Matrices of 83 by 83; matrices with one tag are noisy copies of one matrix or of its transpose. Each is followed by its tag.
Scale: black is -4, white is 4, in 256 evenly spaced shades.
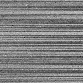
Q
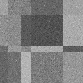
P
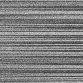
Q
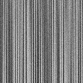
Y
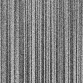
Q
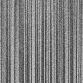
Q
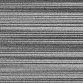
Y
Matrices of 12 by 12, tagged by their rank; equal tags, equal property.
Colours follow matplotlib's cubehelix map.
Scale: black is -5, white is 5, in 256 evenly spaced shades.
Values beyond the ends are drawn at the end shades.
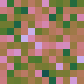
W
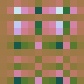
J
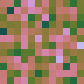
W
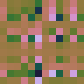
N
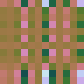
J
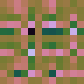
N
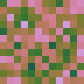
W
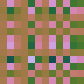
J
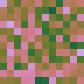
W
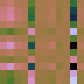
J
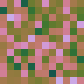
W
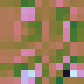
N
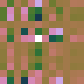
N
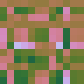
N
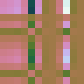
J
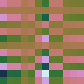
J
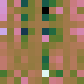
N
